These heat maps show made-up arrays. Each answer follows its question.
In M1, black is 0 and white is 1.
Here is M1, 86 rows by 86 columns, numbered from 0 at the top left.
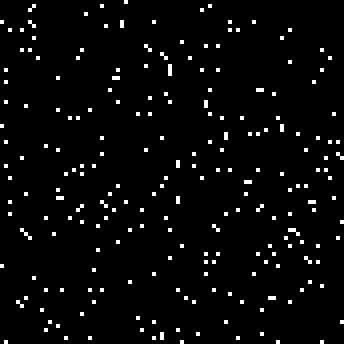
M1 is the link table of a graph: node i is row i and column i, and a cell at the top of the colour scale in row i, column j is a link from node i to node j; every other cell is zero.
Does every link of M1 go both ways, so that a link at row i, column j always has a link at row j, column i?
no
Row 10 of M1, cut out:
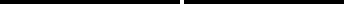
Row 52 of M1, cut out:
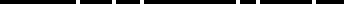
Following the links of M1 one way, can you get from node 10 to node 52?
yes
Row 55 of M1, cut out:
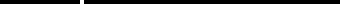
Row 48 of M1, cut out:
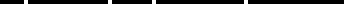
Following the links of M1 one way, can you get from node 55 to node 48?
yes
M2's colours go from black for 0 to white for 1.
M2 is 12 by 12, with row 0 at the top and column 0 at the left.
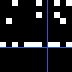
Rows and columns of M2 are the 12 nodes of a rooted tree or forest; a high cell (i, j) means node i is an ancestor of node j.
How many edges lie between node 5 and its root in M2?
1
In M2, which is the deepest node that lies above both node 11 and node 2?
0
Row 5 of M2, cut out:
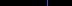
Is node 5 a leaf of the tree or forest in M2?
yes
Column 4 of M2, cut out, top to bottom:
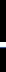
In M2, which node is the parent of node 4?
7
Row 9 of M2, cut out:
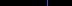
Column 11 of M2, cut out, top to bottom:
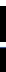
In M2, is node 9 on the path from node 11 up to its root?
no
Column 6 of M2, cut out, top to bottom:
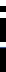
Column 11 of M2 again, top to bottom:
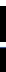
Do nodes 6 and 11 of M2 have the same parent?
no
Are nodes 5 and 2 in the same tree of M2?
yes
